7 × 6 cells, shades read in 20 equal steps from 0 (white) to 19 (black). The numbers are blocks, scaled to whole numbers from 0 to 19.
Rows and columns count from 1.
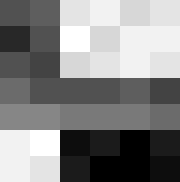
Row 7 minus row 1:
-12 -10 15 18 16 16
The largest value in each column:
16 14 18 19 19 18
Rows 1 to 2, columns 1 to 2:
13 12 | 16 13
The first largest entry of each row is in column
1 1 2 6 6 5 4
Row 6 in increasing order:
0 1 17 17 18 19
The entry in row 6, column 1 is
1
